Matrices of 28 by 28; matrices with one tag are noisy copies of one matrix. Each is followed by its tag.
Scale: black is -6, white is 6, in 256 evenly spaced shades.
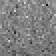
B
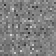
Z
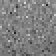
B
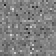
Z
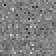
Z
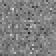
Z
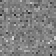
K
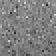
B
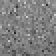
B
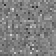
Z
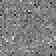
K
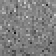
B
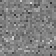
K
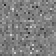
Z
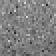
B
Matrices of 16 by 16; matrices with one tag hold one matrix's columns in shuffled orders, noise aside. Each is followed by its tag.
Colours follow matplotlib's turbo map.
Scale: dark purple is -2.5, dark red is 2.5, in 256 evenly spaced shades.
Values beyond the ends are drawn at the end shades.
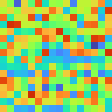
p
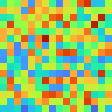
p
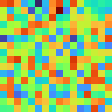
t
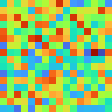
p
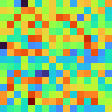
p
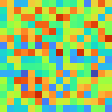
p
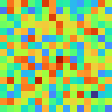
t
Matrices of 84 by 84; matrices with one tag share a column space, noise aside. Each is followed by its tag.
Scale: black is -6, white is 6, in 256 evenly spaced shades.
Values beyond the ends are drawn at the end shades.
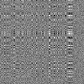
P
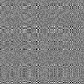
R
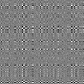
R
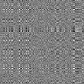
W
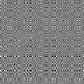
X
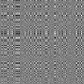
P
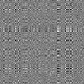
W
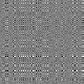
X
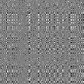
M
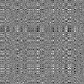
W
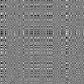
P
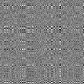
R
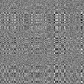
M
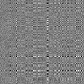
X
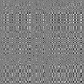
M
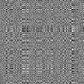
W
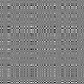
R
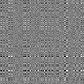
X
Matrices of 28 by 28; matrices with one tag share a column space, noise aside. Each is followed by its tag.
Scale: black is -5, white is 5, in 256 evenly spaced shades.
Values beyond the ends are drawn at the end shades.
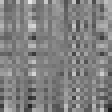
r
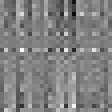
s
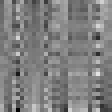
r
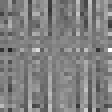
s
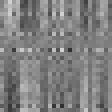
s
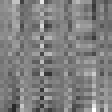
r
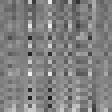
r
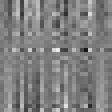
s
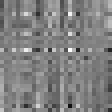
s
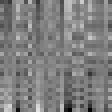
r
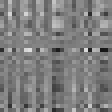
s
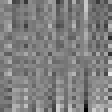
r
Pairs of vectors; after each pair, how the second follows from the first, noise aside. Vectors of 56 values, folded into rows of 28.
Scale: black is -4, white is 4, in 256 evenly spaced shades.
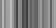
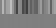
partly zeroed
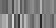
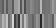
copied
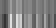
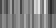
reversed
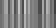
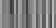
wrapped around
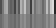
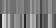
reversed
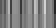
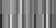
reversed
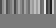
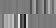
wrapped around
